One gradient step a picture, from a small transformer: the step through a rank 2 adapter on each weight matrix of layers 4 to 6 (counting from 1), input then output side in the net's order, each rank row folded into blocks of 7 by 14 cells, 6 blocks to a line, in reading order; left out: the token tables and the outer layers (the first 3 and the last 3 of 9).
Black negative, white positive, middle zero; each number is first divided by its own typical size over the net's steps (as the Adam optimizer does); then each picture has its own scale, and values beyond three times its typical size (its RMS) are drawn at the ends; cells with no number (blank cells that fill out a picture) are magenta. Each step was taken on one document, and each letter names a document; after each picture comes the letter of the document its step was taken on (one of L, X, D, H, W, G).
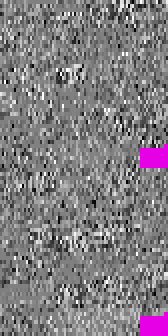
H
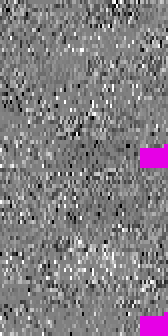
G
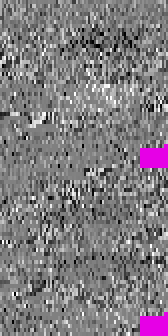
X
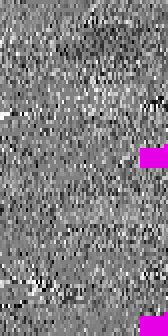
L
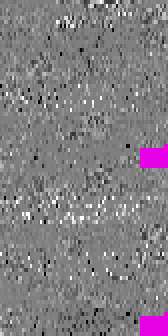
G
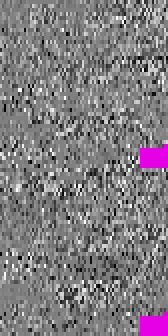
H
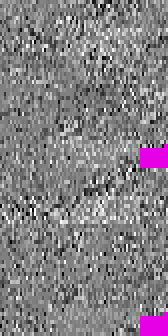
X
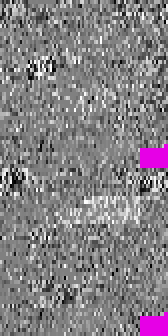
L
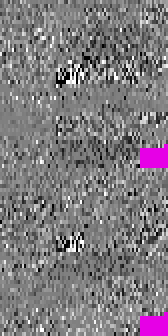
X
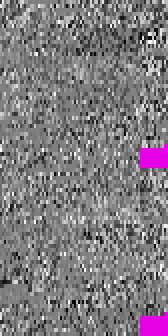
H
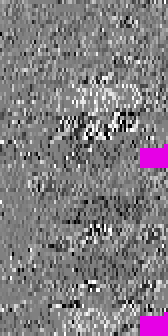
L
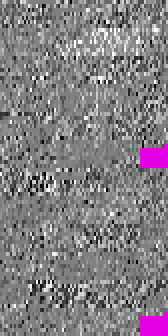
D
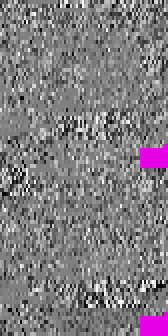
L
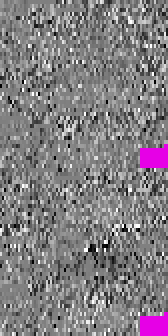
H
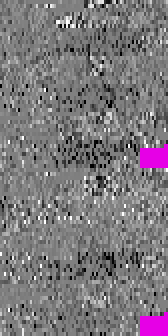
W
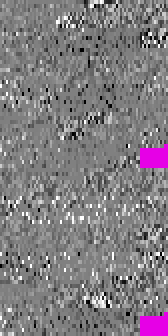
G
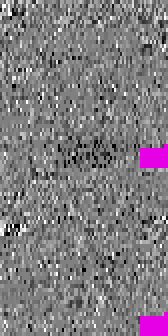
W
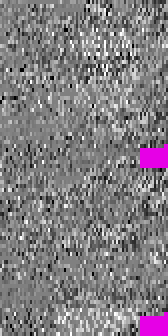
L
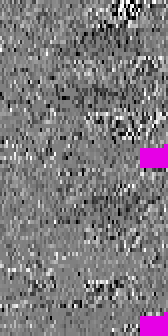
D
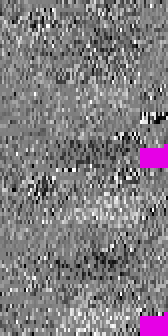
X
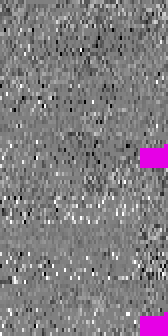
G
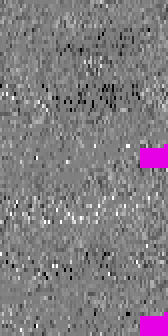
G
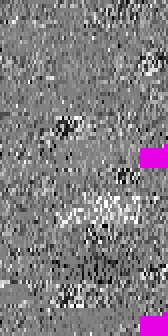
D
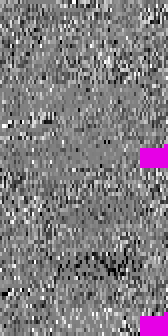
X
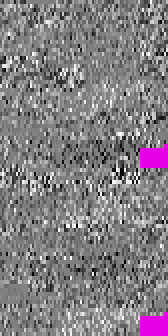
H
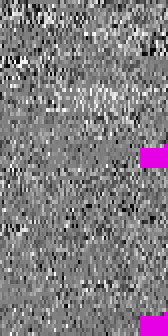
H
